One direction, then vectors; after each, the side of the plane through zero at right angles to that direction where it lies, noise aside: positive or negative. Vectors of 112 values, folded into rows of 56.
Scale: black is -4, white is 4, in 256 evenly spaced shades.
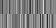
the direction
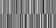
negative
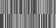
negative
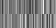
positive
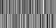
positive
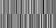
negative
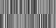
negative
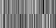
negative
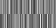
negative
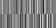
negative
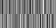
positive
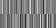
negative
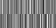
negative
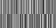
negative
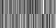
positive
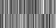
positive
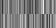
positive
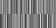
negative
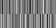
positive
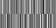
negative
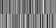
positive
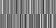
negative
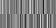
negative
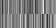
positive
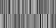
positive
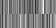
positive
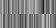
negative
